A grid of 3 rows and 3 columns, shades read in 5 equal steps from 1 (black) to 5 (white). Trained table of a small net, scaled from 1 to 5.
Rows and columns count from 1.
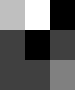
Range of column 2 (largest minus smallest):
4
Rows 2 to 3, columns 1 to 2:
2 1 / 2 2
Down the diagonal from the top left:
4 1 3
